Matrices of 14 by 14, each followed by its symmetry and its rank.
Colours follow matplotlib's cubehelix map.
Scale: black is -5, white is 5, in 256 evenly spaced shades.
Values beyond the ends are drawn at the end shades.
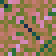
symmetric, full rank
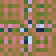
antisymmetric, rank two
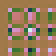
symmetric, rank one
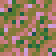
symmetric, full rank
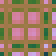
symmetric, rank one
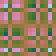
symmetric, rank one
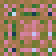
symmetric, rank two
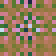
antisymmetric, rank two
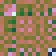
symmetric, rank two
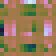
antisymmetric, rank two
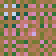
symmetric, rank two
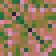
symmetric, full rank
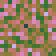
symmetric, full rank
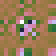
symmetric, rank two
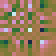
symmetric, rank two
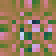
antisymmetric, rank two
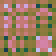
symmetric, rank two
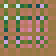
symmetric, rank one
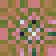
symmetric, rank two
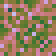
symmetric, full rank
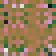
antisymmetric, rank two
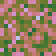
symmetric, full rank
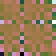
antisymmetric, rank two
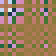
symmetric, rank one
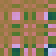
symmetric, rank one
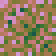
symmetric, full rank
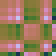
symmetric, rank one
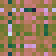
antisymmetric, rank two
